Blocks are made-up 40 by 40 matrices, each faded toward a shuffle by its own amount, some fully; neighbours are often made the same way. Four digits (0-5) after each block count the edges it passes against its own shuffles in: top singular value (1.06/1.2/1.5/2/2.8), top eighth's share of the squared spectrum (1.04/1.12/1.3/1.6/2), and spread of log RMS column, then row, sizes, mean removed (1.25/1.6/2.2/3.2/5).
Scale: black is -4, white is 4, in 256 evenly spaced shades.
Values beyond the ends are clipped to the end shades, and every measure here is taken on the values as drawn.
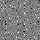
3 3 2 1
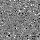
0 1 0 1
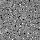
0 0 0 0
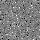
0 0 0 0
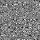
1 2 0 2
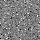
0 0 0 0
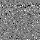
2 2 0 2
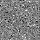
0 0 0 1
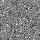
0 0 0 0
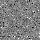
1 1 0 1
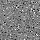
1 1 0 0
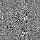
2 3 2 2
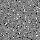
0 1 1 0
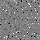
1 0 0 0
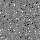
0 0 0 0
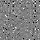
3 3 1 1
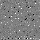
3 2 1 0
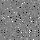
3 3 0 1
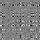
4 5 2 3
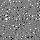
2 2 0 1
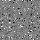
3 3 1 1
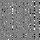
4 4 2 1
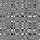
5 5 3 3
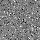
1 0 0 0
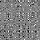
4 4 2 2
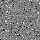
1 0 0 0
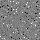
0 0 0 0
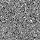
1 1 0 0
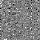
3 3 2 1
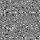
3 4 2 2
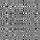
4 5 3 3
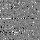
3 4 1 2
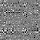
3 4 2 2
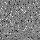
0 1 0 0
